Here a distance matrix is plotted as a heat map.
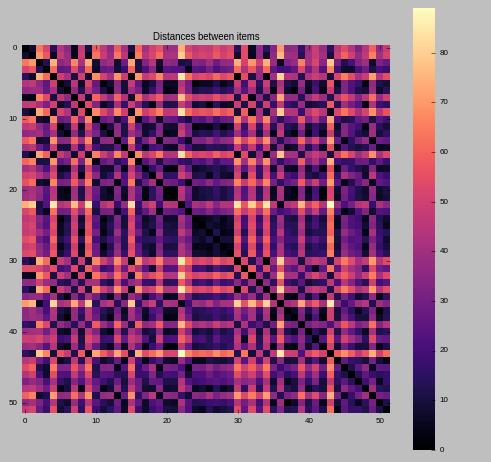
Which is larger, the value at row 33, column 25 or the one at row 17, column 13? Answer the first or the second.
the second
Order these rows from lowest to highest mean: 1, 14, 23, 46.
14, 46, 23, 1
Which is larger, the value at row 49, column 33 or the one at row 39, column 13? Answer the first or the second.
the second
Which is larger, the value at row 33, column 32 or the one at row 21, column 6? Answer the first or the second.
the first
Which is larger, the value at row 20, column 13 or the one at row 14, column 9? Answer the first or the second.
the second
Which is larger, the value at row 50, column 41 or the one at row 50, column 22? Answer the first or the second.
the second
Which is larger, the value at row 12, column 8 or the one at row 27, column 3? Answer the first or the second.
the second
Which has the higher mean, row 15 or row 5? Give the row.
15
